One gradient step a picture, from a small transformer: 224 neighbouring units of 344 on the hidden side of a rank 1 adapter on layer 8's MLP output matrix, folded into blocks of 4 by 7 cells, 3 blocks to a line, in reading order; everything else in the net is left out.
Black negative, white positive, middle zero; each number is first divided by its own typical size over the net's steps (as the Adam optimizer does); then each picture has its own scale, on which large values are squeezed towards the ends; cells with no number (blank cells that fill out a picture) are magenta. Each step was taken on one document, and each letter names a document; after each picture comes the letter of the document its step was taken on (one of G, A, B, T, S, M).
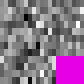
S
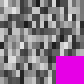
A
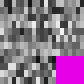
A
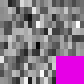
S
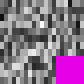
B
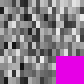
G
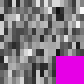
B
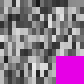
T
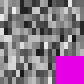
A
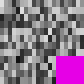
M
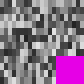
M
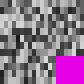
M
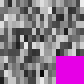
M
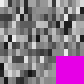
M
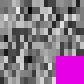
G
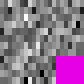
S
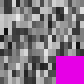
B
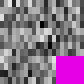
B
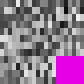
T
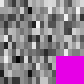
G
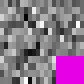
S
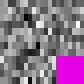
S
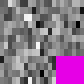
S
